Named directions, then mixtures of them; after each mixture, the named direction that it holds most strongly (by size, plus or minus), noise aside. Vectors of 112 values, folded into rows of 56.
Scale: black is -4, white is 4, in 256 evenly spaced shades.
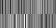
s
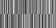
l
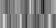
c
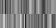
c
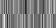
l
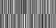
l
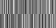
l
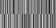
l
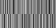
l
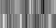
c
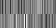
s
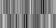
c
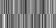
l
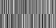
l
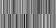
s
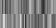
c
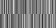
l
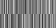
l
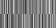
l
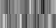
c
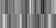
c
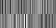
s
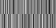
l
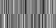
l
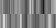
c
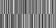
l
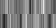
c
